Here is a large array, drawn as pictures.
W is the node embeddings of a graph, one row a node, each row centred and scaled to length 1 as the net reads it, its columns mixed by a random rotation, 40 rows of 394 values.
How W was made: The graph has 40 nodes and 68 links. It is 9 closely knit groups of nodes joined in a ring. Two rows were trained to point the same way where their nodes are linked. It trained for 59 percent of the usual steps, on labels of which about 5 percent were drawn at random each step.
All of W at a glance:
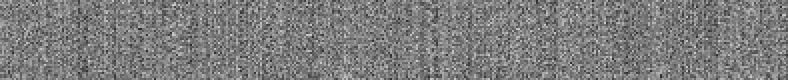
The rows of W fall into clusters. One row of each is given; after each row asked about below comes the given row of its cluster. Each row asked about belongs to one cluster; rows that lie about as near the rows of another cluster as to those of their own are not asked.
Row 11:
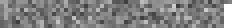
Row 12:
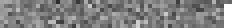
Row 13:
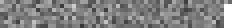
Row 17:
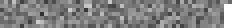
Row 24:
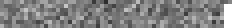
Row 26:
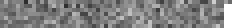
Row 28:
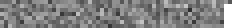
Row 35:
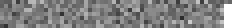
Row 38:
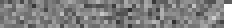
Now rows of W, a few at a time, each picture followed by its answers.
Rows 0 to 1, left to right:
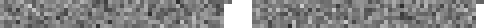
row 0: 24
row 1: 11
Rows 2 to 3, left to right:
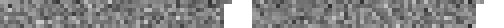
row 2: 17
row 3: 26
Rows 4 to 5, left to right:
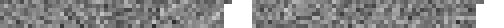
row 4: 38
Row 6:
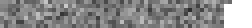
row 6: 24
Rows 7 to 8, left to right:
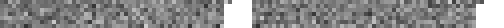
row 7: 26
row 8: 35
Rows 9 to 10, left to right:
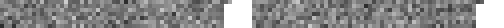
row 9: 11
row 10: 24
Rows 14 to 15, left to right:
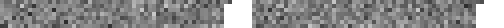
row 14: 28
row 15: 24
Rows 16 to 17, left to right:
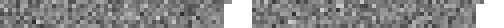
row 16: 13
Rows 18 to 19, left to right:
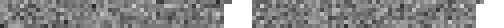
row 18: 28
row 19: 11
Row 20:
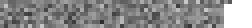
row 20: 35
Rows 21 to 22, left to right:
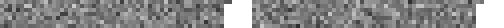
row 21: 24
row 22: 28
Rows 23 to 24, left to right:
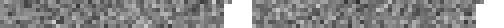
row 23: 26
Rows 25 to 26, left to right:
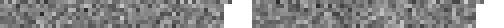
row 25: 17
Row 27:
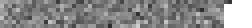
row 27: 12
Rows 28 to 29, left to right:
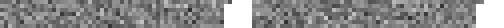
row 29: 11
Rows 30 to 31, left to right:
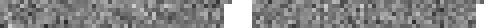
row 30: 28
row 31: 13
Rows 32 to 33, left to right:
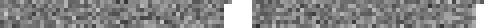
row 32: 11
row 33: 35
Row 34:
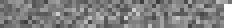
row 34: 12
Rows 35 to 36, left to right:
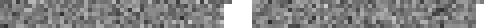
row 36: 13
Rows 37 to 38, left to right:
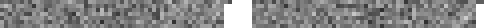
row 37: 38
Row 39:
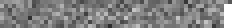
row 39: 12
